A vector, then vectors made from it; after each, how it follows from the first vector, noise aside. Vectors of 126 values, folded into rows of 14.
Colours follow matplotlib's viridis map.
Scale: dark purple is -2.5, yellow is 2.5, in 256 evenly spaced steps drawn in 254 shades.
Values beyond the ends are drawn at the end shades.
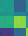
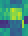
wrapped around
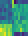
wrapped around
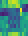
wrapped around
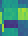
wrapped around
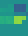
partly zeroed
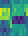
wrapped around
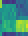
wrapped around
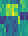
wrapped around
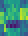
wrapped around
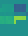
partly zeroed
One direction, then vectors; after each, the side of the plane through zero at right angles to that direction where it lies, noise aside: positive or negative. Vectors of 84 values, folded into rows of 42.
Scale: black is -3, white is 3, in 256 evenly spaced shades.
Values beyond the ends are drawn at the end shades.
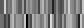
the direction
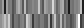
negative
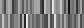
negative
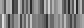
negative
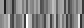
negative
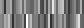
negative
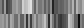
positive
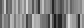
positive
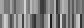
negative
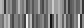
negative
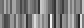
positive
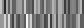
negative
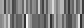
negative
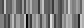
positive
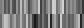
negative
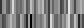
positive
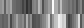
negative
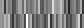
negative
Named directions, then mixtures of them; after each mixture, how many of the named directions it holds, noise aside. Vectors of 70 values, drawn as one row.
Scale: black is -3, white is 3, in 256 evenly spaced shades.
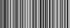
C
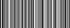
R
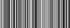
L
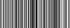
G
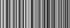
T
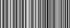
three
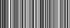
two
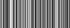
three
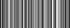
one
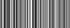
two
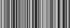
one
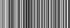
one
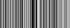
two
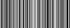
three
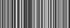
three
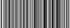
one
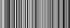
one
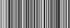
three
